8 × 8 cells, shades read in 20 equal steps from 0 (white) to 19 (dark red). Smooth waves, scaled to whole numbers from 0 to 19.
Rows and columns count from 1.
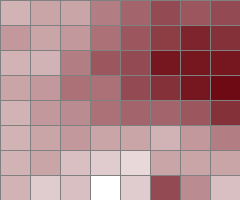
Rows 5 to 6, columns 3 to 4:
9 11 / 8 7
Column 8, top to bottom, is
14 16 18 19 16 10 7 5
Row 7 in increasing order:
3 4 5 6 7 7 7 7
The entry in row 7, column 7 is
7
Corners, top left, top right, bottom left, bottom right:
6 14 6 5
